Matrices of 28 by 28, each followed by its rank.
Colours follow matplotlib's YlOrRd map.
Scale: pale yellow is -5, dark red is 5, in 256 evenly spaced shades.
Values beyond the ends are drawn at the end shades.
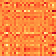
three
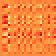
two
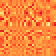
three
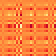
one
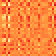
two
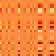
one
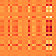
one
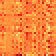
three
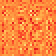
five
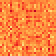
five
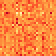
five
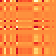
one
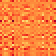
three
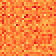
five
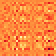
three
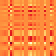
one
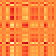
one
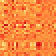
three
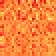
five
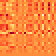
two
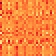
three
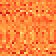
five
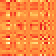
two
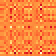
two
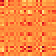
two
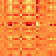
two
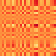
one
